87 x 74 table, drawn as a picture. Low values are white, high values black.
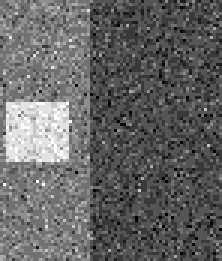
On average the colour sits 60% of the way up the scale. There are no regular stripes. An odd patch, lower than its surroundings, sits in the middle left. A vertical seam about 40% of the way across splits the table, and the right part is higher.
